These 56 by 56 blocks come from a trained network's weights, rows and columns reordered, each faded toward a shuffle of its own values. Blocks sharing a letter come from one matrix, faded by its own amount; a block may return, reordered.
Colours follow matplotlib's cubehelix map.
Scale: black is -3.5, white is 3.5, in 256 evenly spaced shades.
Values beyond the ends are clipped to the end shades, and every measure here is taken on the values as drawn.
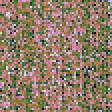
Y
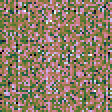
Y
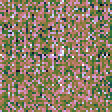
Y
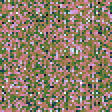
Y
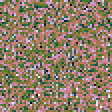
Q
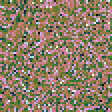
Q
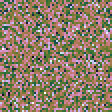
Q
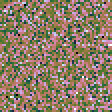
Q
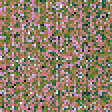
Y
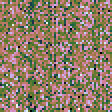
Y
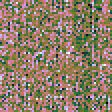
Y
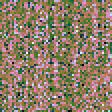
Y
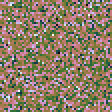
Q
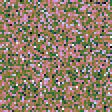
Q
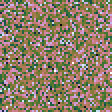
Q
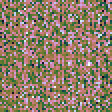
Y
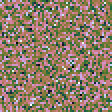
Q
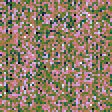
Y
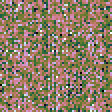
Y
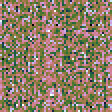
Y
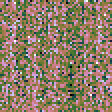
Y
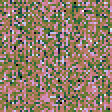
Y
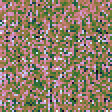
Y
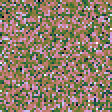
Q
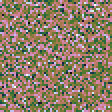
Q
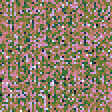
Y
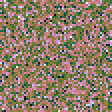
Q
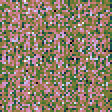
Y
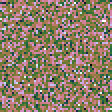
Q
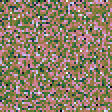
Q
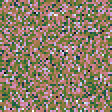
Q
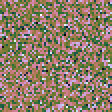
Q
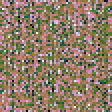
Y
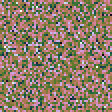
Q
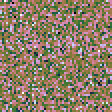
Q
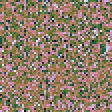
Q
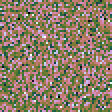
Q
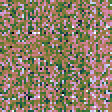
Y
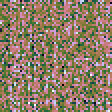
Y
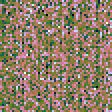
Y
